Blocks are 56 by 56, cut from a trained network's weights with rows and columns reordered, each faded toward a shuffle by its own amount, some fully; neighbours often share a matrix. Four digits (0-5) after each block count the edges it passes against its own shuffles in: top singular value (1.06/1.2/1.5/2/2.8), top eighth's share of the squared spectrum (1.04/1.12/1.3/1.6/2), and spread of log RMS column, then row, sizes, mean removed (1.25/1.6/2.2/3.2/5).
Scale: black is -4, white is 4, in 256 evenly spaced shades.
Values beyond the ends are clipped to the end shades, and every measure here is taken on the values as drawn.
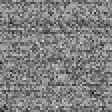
3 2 0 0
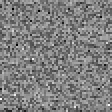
1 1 0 0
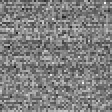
3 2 0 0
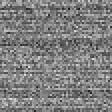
4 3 0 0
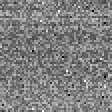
2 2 0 0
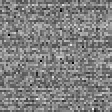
3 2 0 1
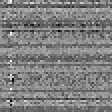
4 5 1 3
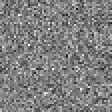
3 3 0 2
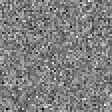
0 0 0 0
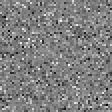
2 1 0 0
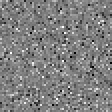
0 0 0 0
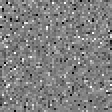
0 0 0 0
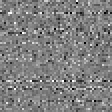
4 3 0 3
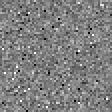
0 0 0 0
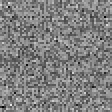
1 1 0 0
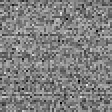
2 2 0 0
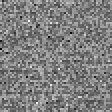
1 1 0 0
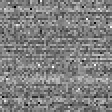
3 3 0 1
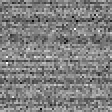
4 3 0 2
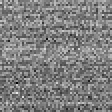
3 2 0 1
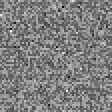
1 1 0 0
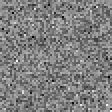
0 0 0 0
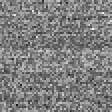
2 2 0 0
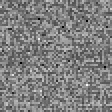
1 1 0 0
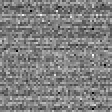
4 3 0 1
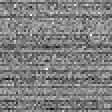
4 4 1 2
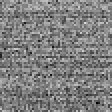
3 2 0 1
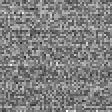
3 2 0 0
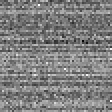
4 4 0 2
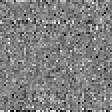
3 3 0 2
